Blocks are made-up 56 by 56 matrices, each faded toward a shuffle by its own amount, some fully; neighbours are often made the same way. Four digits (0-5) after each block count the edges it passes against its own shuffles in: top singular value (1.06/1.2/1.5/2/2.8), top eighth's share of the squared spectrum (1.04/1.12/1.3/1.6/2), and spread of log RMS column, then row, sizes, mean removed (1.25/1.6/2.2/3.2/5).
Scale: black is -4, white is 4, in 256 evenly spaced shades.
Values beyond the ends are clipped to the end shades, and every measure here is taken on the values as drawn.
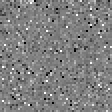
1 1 0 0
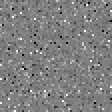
0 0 0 0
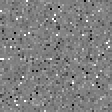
0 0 0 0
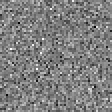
1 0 0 0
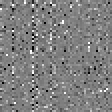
4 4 2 1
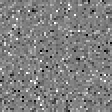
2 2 0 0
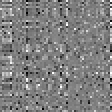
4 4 3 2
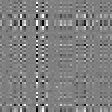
5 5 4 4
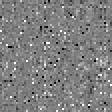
3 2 1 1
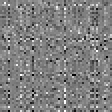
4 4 3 2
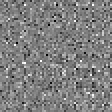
4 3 2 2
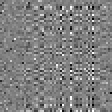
5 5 3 3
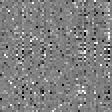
4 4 2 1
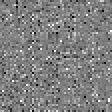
4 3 1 1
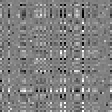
5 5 3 3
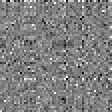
4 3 2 2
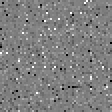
2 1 0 0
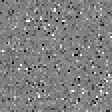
2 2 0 0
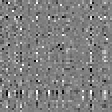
4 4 3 2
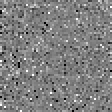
2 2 1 0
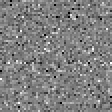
1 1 0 2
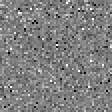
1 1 0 1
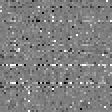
4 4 1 2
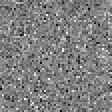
2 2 0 0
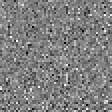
3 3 1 1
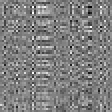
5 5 4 3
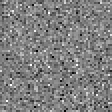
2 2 0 0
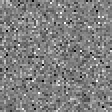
2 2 0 0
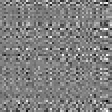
5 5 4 4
